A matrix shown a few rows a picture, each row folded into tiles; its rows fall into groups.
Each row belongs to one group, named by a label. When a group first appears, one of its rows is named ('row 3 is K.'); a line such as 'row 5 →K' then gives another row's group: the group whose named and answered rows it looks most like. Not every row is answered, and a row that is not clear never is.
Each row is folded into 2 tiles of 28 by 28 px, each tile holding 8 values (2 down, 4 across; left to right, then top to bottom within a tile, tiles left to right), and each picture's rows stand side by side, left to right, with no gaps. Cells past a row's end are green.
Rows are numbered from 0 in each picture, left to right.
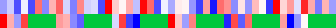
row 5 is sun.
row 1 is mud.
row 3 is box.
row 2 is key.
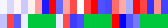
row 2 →sun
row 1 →key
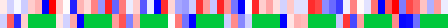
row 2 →box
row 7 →sun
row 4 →mud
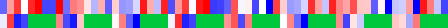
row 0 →key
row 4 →box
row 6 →sun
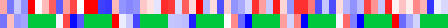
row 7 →sun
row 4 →mud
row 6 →mud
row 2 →mud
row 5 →sun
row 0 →mud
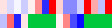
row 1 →mud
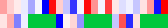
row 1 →mud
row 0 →box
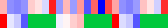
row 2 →mud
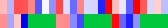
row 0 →sun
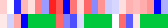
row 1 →sun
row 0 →mud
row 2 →key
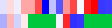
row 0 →key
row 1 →key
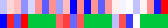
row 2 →box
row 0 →box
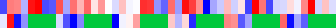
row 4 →key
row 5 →sun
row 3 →sun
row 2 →key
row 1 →sun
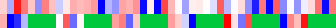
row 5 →box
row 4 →box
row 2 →box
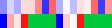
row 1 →box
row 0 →box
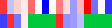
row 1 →sun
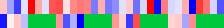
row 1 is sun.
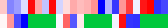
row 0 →mud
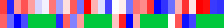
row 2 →key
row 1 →key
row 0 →sun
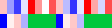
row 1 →mud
